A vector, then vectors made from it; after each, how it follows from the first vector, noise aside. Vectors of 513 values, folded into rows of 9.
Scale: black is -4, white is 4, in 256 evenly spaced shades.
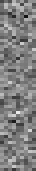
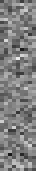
reversed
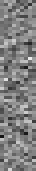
wrapped around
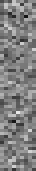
copied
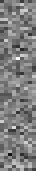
reversed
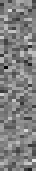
wrapped around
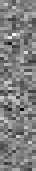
wrapped around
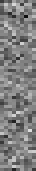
copied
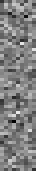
copied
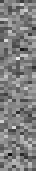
reversed
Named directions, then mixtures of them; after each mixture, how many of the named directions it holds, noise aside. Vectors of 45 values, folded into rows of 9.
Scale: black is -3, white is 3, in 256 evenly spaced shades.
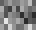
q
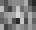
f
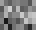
one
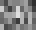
one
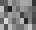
two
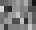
two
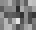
two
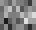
one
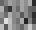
two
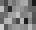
two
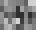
two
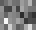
one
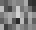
one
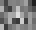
one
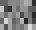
two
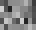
two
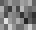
one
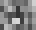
one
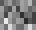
one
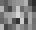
one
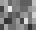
two
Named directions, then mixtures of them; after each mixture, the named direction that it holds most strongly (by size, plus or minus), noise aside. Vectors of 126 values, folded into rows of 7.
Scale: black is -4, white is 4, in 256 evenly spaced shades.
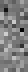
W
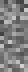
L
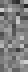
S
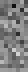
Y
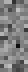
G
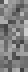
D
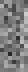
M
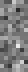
G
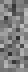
M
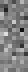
W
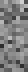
L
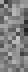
M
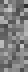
D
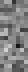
G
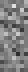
Y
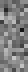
W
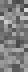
L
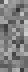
D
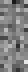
G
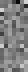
S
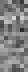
L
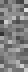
L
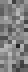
G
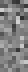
S
